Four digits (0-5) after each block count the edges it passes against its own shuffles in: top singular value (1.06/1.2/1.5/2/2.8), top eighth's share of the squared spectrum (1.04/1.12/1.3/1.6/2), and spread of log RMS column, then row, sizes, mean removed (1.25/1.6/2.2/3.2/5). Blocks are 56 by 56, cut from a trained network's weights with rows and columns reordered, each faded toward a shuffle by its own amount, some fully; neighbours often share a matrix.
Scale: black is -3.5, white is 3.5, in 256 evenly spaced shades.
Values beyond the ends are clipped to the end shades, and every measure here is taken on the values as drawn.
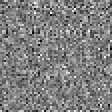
3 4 2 2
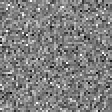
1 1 0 0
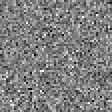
0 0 0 0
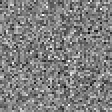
0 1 0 0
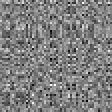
4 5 3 2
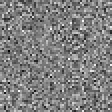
3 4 2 0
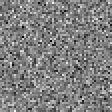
1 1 0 0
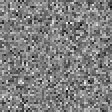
2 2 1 0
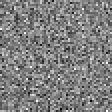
3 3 1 0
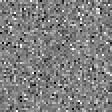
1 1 0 0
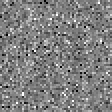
0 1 0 0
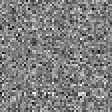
3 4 1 2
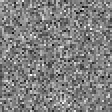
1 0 0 0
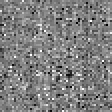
2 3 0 3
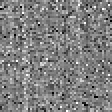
2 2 0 1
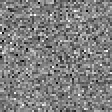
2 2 0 1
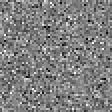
0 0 0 0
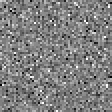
0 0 0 0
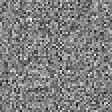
3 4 2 0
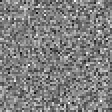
3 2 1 0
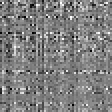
3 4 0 4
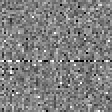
3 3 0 1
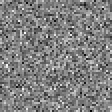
1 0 0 0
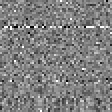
4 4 0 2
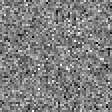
0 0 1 0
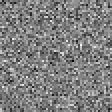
1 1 0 0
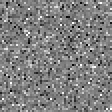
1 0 0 0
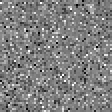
0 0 0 0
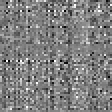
3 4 1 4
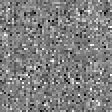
2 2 0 2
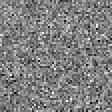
1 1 0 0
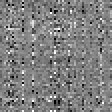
3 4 4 1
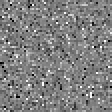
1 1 0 0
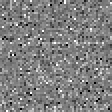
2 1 1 0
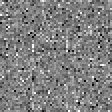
2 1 1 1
